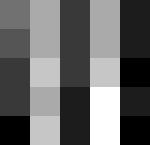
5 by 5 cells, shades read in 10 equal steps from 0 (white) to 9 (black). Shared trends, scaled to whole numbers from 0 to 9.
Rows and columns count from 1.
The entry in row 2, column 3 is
7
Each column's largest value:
9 3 8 3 9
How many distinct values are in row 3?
3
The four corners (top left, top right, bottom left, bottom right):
5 8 9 9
